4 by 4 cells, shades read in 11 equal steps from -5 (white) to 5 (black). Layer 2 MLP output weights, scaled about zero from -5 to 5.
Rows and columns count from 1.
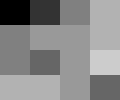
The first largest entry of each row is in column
1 1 2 4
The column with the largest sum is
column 1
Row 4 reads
-2 -2 -1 1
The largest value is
5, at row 1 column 1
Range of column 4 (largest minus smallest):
4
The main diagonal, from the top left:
5 -1 -1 1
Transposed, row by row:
5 0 0 -2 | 3 -1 1 -2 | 0 -1 -1 -1 | -2 -2 -3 1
